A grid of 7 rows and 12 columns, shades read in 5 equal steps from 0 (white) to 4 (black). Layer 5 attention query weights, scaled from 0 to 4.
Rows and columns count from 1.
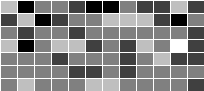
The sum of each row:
32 27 27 23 27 27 22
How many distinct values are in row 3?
2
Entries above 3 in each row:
3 2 0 1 0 0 0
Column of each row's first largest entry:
2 3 2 2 4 5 12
